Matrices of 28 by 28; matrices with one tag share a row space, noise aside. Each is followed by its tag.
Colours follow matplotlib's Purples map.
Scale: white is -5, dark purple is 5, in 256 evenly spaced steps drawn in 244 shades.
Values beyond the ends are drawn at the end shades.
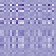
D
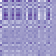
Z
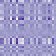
D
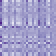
Z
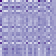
Z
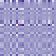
D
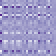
Z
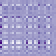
Z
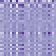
D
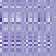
Z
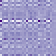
Z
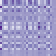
Z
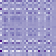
Z
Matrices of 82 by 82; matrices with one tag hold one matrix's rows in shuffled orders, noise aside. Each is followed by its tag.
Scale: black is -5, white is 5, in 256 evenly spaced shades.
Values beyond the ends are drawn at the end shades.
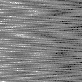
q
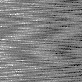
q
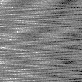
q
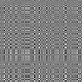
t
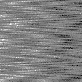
q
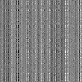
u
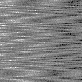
q
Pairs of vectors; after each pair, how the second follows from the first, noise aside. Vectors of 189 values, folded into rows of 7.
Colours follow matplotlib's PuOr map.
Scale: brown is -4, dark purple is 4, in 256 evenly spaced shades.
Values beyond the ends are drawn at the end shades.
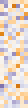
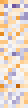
sign-scrambled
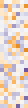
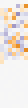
partly zeroed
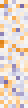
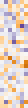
reversed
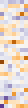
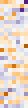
reversed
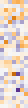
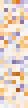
sign-scrambled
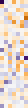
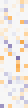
partly zeroed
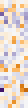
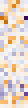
reversed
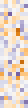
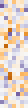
reversed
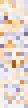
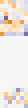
partly zeroed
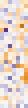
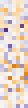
sign-scrambled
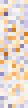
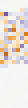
partly zeroed
